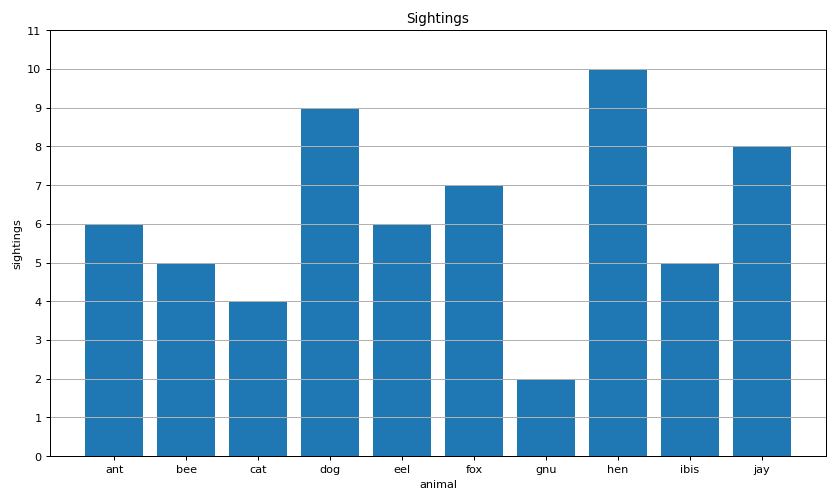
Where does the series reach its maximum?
hen
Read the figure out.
Title: Sightings
x-axis: animal, ticks ant bee cat dog eel fox gnu hen ibis jay
y-axis: sightings, ticks 0 1 2 3 4 5 6 7 8 9 10 11
Values:
6 5 4 9 6 7 2 10 5 8
